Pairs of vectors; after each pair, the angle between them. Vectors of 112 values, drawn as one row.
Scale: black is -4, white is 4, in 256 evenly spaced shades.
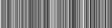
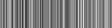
orthogonal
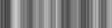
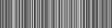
orthogonal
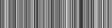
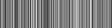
orthogonal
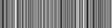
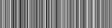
partly opposed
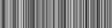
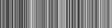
partly opposed
